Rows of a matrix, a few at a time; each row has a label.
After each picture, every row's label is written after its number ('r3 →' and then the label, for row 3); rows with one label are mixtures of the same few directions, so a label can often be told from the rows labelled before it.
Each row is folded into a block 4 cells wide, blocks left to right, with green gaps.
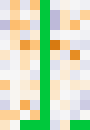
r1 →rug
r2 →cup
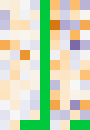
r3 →cup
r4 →rug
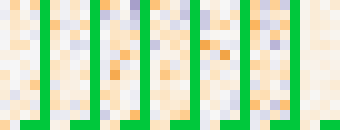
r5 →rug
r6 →rug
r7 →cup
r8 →cup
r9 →cup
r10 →rug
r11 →rug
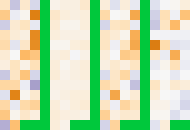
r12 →rug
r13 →cup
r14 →rug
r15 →cup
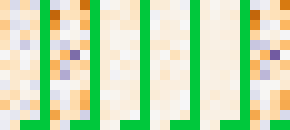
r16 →rug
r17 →cup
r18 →cup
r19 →cup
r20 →rug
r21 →cup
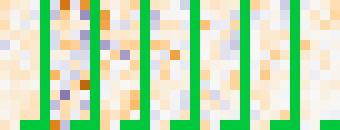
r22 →cup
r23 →rug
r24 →cup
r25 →cup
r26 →rug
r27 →cup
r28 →cup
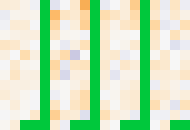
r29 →cup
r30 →cup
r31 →cup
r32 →rug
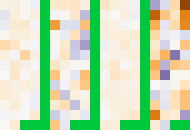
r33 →cup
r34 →rug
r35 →cup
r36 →cup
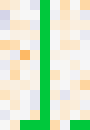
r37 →cup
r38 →rug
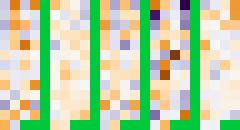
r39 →rug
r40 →cup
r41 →rug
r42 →cup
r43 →cup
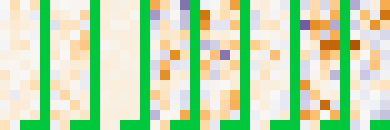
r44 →rug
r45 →rug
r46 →cup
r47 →cup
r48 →cup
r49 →cup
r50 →rug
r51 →cup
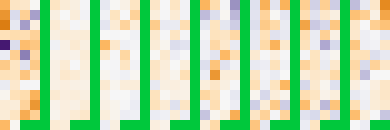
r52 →cup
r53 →cup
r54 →cup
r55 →rug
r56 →cup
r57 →rug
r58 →rug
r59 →cup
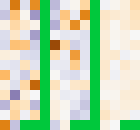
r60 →rug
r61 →cup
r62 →cup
